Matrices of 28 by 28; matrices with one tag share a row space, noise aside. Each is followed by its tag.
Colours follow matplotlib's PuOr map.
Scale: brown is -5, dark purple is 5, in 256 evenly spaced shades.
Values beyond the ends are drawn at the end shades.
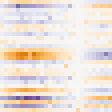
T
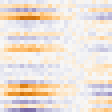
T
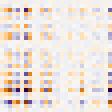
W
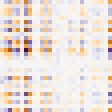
W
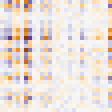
W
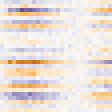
T
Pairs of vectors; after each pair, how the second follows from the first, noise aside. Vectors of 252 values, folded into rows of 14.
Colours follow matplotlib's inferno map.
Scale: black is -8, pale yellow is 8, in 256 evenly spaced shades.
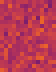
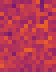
shuffled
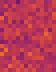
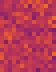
reversed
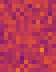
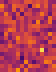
scaled up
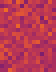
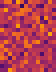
scaled up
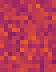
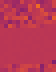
partly zeroed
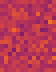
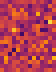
scaled up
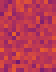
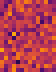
scaled up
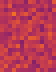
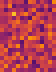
scaled up
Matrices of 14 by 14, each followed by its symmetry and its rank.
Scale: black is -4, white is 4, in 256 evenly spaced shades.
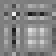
symmetric, rank one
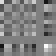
symmetric, rank one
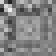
symmetric, rank two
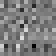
neither, rank three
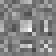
symmetric, rank three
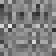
neither, rank three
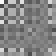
symmetric, rank two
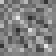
symmetric, rank three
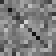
symmetric, full rank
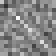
symmetric, full rank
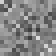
symmetric, full rank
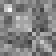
symmetric, rank three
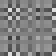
symmetric, rank one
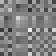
symmetric, rank two
